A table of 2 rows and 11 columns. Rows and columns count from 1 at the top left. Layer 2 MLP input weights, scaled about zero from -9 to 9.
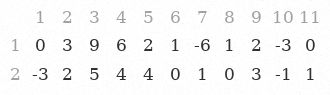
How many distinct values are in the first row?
8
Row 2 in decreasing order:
5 4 4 3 2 1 1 0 0 -1 -3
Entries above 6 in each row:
1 0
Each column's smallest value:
-3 2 5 4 2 0 -6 0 2 -3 0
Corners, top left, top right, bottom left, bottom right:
0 0 -3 1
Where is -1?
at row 2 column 10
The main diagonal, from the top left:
0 2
